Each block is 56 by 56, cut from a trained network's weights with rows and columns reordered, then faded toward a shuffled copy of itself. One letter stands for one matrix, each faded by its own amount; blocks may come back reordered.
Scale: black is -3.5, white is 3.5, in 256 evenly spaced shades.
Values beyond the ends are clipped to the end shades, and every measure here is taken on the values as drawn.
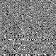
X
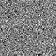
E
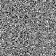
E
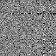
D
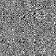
X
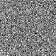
E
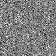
E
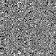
X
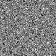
E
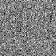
E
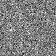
E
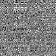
D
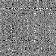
X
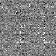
D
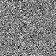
E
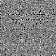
D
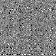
X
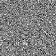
X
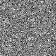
E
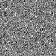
E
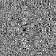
X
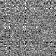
D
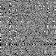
D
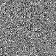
E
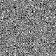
E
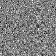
E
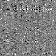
X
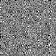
X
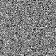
E
